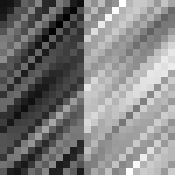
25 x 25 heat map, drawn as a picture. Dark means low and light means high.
Average level on the scale: 50%. Seam: vertical, 50% of the way across, the right part higher. Ninth with the highest average: middle right.
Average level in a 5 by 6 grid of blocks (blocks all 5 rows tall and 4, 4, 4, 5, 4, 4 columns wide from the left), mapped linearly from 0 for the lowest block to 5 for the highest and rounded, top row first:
110453 | 200435 | 101555 | 012544 | 111445
